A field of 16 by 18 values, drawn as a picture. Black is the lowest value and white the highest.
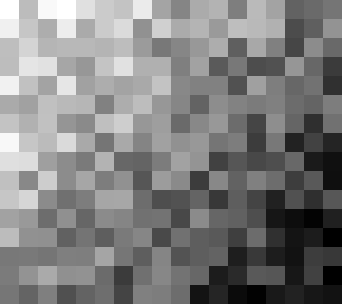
Ninth with the lowest average: bottom right. Ninth with the highest average: top left. Stripes: none. Slope: up to the top left.
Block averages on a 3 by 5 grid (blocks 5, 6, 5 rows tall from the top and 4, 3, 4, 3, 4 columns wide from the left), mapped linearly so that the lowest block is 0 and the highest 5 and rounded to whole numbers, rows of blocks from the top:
5 4 4 3 2 | 4 3 3 2 1 | 3 2 2 1 0
